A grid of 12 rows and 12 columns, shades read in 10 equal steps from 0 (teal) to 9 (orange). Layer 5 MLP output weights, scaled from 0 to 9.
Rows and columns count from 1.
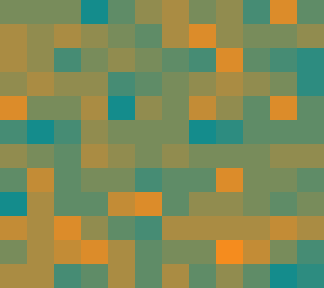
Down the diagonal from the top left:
4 5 2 5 0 4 5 3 5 6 4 1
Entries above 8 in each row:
0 0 0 0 0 0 0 0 0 0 1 0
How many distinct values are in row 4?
6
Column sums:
56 59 49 54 49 46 54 51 67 48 52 37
